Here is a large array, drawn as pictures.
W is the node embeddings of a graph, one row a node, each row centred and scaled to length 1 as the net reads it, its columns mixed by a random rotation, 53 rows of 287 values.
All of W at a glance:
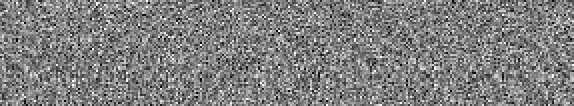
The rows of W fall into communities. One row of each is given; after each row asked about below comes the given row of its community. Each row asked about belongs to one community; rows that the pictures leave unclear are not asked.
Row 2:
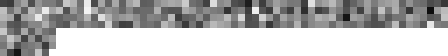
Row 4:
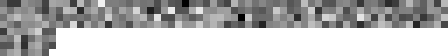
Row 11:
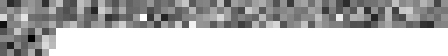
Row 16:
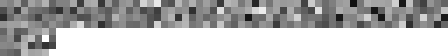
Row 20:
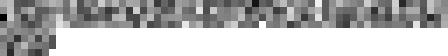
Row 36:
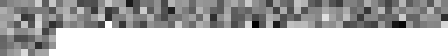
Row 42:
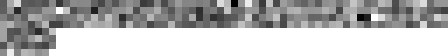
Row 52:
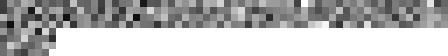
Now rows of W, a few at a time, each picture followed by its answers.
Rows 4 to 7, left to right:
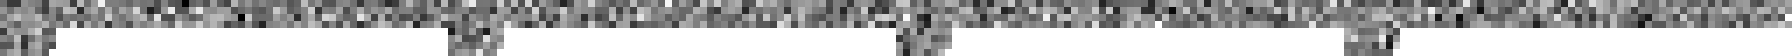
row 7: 2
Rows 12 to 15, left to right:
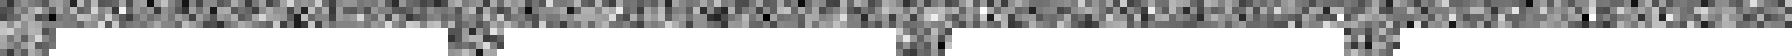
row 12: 4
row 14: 2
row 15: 4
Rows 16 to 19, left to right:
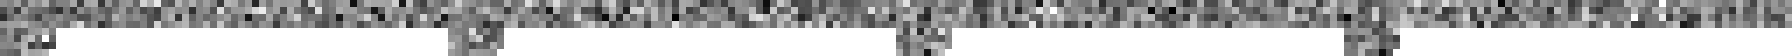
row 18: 36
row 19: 20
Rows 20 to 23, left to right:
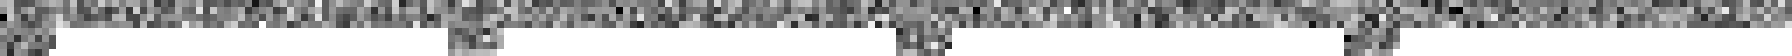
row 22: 4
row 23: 36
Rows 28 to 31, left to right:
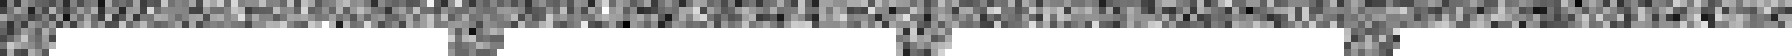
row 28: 52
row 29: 42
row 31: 42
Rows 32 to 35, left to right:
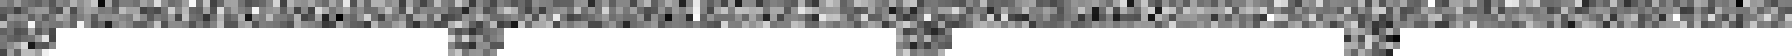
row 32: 16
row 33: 42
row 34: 42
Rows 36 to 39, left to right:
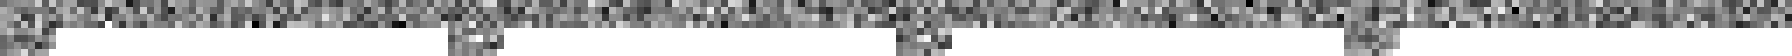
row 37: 16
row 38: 16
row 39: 36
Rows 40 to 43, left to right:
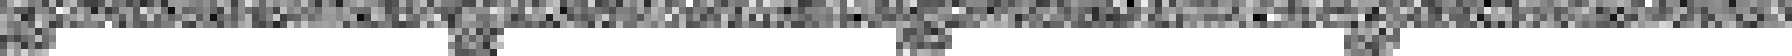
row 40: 36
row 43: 52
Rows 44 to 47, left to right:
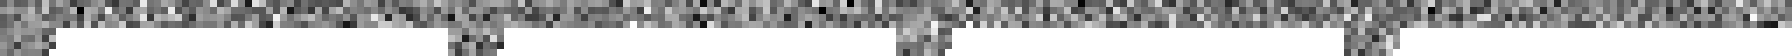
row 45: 20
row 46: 4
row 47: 11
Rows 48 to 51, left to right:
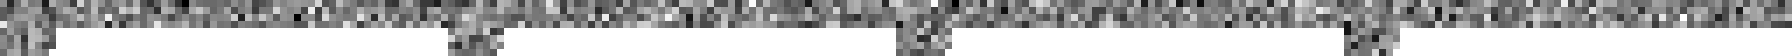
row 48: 4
